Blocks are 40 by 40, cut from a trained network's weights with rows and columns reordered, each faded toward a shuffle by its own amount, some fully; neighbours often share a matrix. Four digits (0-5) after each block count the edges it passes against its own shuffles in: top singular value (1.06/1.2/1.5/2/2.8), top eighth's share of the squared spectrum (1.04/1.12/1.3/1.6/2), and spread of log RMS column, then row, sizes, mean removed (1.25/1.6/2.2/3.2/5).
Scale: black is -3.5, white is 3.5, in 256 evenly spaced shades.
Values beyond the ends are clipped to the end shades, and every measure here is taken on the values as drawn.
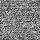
2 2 0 0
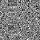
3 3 1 0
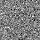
0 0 0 0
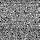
2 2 0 0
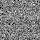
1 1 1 0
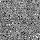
0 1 0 0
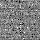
2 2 1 0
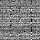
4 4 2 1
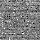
2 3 1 0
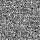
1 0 0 0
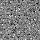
0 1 1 0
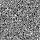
0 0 0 0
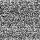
2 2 0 0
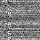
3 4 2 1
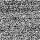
2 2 0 0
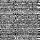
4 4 2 1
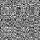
4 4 1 2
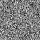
2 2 0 0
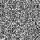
3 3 1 0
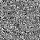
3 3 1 0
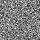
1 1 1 0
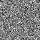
0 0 0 0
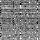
3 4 2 1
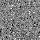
0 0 0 0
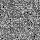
0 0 0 0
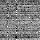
4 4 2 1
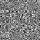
3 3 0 2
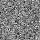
0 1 0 0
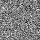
2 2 0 0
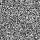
2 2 0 0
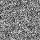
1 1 0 0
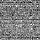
3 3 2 2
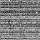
4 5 2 3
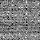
3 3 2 0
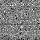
2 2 0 0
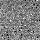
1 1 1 0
